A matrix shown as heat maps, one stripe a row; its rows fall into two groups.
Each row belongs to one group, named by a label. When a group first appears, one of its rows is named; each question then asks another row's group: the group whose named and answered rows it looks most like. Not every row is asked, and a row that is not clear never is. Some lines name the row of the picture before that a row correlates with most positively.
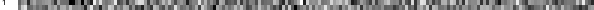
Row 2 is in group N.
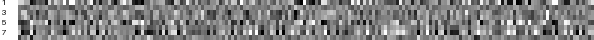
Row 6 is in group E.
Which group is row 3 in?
N
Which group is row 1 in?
N
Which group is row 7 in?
E
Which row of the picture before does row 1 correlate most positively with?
2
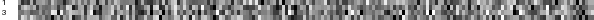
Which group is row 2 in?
N
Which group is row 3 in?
N
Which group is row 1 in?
E
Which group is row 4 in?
N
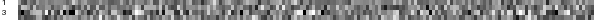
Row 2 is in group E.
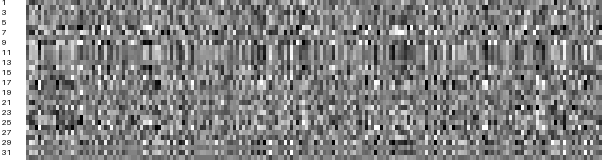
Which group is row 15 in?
N
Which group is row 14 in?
N
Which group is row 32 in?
E
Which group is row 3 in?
N
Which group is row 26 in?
E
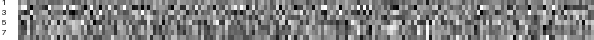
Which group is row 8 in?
N
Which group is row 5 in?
N
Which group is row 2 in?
N
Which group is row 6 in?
E
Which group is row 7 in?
E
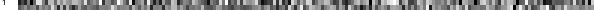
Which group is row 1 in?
E
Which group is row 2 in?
N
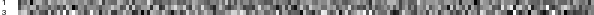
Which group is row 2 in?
N
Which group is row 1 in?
E
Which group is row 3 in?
N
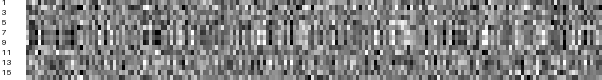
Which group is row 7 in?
E
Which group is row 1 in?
N
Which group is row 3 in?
E
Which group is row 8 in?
E
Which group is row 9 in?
E
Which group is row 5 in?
E
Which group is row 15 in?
N
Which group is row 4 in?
N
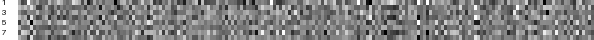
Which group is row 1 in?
E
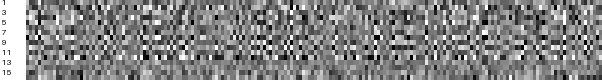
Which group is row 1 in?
E
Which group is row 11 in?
E
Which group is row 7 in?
E
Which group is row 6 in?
E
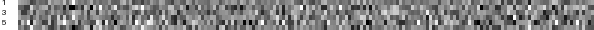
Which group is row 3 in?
E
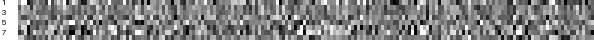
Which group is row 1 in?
N
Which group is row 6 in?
N
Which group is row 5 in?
N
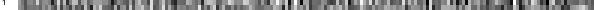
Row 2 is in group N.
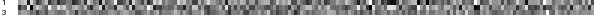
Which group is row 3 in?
N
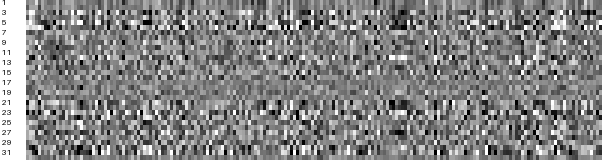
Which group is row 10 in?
E
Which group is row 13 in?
N
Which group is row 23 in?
E
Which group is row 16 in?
N
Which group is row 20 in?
E
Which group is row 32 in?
N
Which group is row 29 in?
N
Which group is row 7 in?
E
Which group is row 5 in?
N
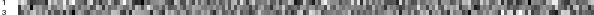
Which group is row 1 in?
N
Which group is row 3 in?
N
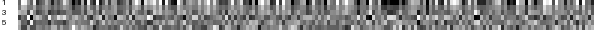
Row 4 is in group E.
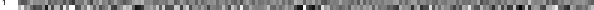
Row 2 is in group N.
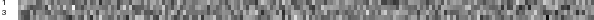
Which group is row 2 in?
N
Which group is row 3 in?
E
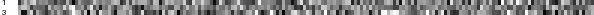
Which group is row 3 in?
E
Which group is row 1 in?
N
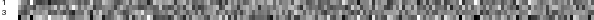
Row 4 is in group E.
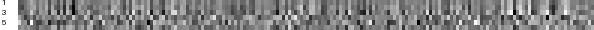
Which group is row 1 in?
N
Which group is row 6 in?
N
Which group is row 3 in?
N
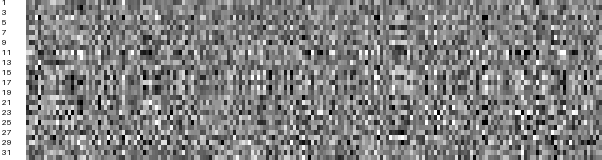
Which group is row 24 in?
N
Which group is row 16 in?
E
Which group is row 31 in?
E
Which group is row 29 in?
N
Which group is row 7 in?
E
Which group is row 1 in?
E
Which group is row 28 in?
E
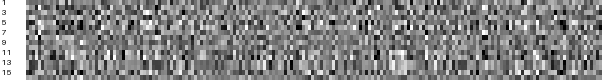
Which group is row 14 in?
E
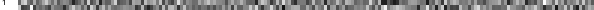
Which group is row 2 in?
E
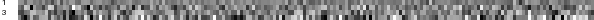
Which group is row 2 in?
N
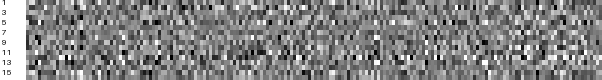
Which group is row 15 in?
N
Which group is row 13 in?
E
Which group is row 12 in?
N
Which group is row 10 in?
N
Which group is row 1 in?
N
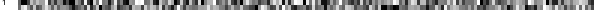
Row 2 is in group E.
